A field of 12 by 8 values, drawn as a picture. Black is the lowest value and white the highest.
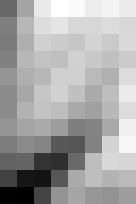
Ninth with the lowest average: bottom left. Grain: diagonal, up to the right. Slope: up to the top right. Calmest part: top right. Mirror symmetry: none.
